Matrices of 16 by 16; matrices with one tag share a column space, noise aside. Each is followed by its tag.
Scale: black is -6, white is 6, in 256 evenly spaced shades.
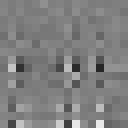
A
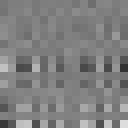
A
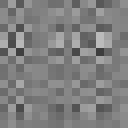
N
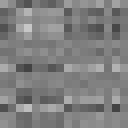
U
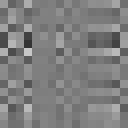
N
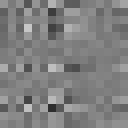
U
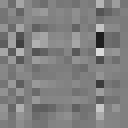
N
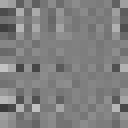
U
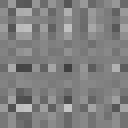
U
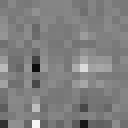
A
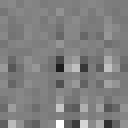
A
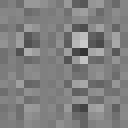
N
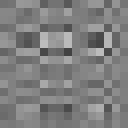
N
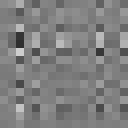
N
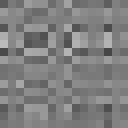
N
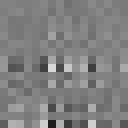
A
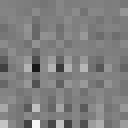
A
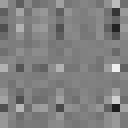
U
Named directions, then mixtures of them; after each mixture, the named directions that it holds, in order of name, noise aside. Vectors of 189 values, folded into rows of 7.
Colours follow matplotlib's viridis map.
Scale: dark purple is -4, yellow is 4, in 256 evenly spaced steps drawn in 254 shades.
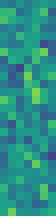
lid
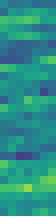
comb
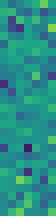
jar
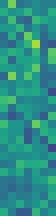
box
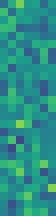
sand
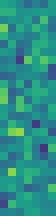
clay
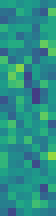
lid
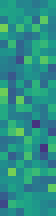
clay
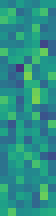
lid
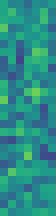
clay, lid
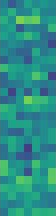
comb, jar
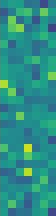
jar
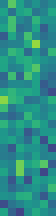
box, sand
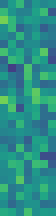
lid, sand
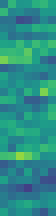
comb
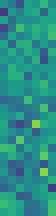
clay, sand
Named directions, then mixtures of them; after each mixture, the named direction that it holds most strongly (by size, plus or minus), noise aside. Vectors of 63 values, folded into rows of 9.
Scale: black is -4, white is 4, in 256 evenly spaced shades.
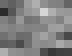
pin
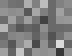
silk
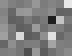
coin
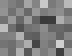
silk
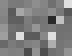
coin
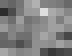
pin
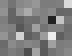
coin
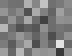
silk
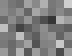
silk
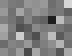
coin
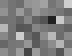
coin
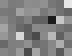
coin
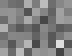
silk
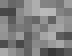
pin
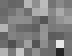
silk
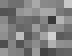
coin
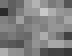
pin
